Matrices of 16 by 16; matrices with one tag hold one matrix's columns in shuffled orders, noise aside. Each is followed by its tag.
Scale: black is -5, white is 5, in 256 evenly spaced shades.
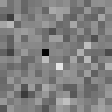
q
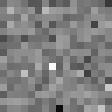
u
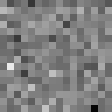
u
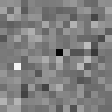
q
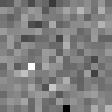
u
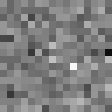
q
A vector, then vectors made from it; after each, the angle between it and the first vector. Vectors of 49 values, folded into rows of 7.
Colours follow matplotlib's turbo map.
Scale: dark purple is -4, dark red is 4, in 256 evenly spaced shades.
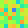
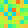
nearly opposite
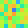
nearly parallel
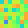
partly aligned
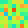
nearly opposite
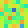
nearly parallel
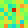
nearly opposite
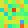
nearly opposite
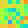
partly aligned
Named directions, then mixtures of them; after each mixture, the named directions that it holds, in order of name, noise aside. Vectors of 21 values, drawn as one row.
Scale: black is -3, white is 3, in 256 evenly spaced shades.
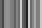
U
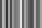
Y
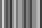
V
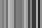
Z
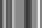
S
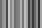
Y, Z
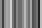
V, Z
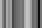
S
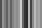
U, V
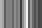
S, U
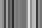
S, Z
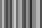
V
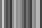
V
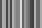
Y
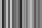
V, Y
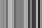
Z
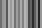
Y, Z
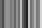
U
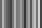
V, Z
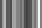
S
